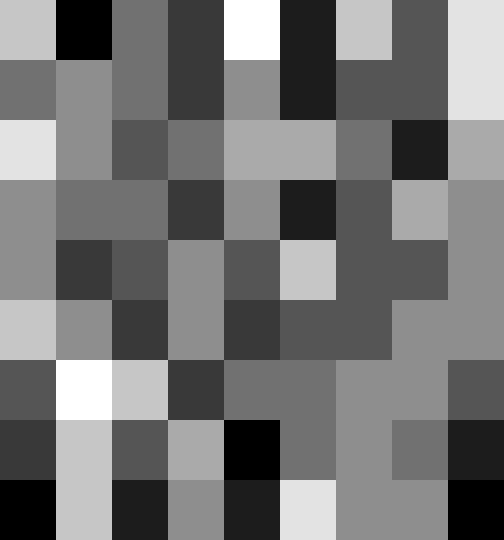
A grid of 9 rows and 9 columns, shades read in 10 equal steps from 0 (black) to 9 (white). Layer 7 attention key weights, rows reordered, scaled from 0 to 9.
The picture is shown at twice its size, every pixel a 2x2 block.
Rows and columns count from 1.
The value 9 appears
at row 1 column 5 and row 7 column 2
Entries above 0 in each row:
8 9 9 9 9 9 9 8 7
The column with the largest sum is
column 2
